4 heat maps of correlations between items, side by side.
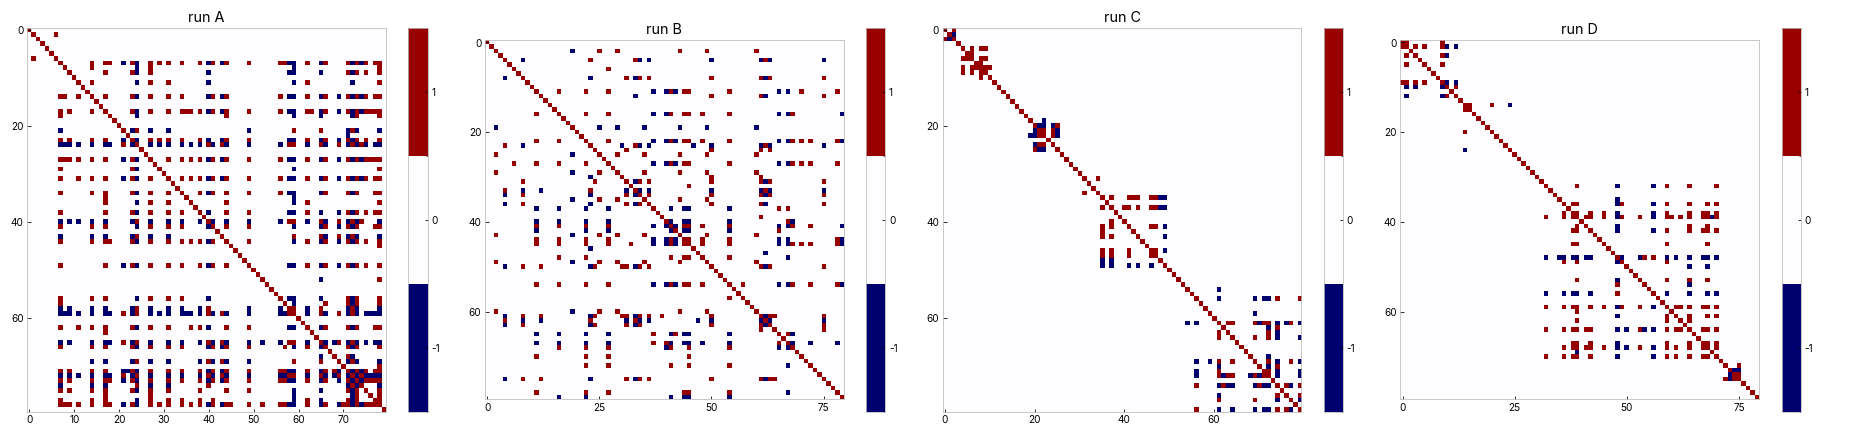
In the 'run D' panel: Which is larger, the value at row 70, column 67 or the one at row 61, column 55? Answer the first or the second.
the first
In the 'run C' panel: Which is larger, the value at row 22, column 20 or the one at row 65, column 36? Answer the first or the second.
the second
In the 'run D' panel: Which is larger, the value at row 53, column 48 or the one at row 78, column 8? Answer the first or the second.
the second
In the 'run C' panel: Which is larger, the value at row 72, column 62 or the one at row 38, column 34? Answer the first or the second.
the second
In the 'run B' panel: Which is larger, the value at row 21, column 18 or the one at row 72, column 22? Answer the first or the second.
the second
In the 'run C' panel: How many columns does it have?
80
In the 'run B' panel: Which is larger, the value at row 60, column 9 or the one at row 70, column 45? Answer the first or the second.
the second
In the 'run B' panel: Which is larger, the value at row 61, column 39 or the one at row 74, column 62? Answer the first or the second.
the first
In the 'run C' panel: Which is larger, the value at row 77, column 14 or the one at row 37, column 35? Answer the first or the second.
the second
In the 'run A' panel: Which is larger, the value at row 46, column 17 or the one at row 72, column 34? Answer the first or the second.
the first
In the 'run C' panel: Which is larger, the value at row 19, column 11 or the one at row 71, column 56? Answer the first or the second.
the first
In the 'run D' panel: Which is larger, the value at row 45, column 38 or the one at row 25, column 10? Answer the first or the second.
the first
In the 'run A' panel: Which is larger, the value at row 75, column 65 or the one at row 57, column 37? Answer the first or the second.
the second
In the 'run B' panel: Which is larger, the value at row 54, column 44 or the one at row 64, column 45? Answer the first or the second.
the first
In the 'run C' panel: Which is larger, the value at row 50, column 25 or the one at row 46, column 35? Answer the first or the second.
the second
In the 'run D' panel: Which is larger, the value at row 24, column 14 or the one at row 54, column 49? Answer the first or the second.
the second
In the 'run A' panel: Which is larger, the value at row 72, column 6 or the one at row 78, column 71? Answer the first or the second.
the second
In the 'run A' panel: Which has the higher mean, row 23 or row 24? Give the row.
23
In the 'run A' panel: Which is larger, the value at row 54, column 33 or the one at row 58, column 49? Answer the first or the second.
the first
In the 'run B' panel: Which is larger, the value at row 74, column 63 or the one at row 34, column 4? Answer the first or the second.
the first
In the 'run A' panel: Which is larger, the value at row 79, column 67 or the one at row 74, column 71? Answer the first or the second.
the first
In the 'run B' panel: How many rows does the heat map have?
80
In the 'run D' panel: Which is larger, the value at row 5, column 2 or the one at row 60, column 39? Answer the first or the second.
the second
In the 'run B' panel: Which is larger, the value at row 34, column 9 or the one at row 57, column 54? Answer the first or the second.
the second
